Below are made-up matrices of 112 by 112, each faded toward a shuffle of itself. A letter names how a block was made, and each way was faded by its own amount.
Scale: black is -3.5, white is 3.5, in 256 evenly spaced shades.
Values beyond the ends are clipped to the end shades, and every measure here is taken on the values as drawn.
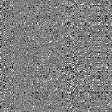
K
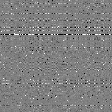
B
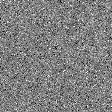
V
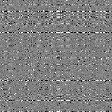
B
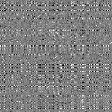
B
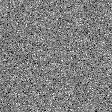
V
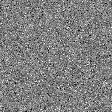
V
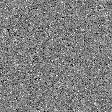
V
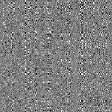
K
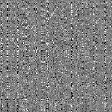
K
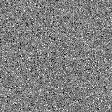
V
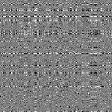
B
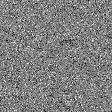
V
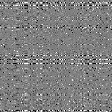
B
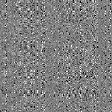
K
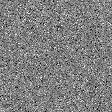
V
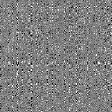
K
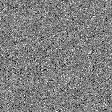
V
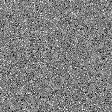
V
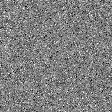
V
